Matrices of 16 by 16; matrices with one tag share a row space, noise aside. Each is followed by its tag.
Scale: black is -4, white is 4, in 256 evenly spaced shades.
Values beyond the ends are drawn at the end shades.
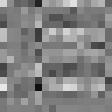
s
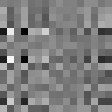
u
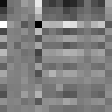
s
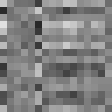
s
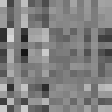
u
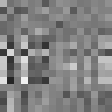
u
